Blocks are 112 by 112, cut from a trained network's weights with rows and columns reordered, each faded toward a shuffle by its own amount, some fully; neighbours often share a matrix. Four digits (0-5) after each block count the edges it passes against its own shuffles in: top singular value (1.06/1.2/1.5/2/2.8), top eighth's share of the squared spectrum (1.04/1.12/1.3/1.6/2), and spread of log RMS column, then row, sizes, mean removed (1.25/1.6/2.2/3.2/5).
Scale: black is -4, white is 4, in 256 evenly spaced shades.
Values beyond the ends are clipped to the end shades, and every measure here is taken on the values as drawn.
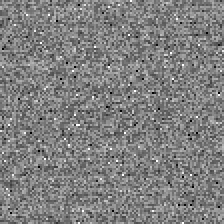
2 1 0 0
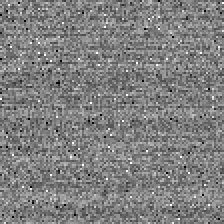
3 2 0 0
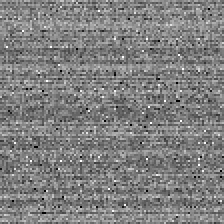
4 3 1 1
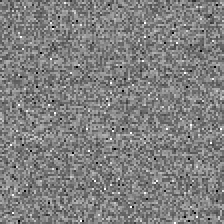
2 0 0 0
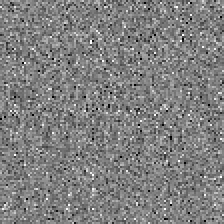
3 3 1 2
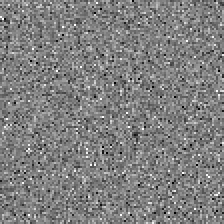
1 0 0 0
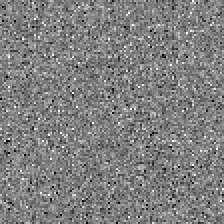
3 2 1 1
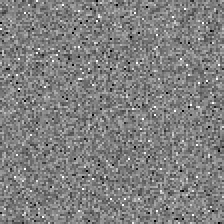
0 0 0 0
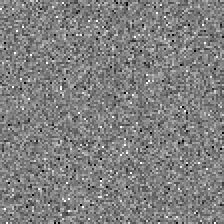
1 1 0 0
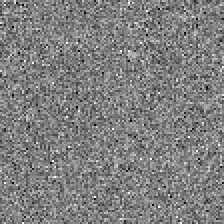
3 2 1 0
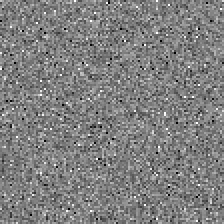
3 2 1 1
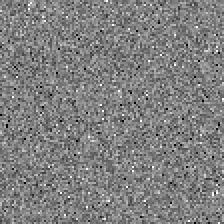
0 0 0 0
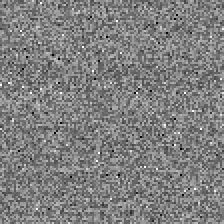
1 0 0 0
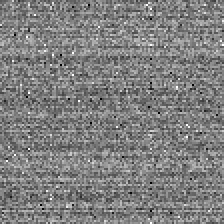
4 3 1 1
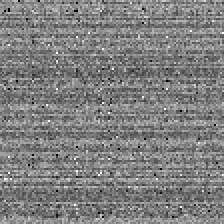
5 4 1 1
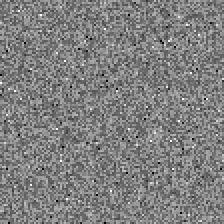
0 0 0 0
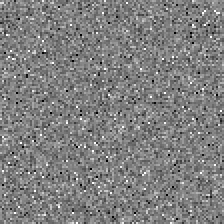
1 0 0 0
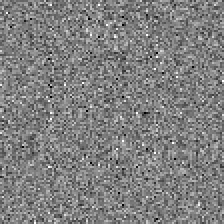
4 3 2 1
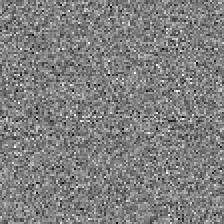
3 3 2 2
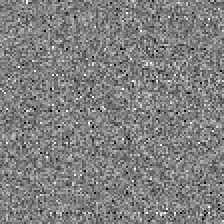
2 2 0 2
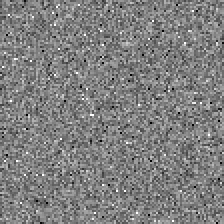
0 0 0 0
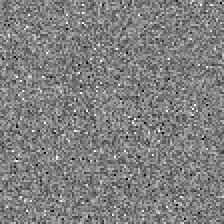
0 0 0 0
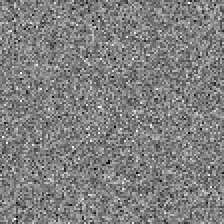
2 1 0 0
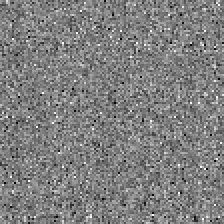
2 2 1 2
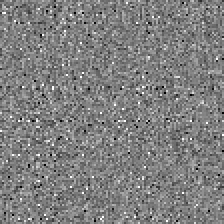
2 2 1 2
